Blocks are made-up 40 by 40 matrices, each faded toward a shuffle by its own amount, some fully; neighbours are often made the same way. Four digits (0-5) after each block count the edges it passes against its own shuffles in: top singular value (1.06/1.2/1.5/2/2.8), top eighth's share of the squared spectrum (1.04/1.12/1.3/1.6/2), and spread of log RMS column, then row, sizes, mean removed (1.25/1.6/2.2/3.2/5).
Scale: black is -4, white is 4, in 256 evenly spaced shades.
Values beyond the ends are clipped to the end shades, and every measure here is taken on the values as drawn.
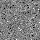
0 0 0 0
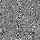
1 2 2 0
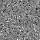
0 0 1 1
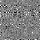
3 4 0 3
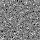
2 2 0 0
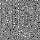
3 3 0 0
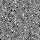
0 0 0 0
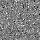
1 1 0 0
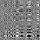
4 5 3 3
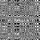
4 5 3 3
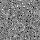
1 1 0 0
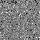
2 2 0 1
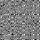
4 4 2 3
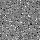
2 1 0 0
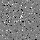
2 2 0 1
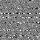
2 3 0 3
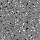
0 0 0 0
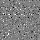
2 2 0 1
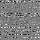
2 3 0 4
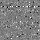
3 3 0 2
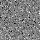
2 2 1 0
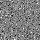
1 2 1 1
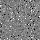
2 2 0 0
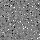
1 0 0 0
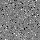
0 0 0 0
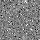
0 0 0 0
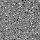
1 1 0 0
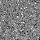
0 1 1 0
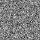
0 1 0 2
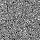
0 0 0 0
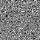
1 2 0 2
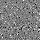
1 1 0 1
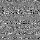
2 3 0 3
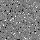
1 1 0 0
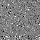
2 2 0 1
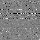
3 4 0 2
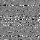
2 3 0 3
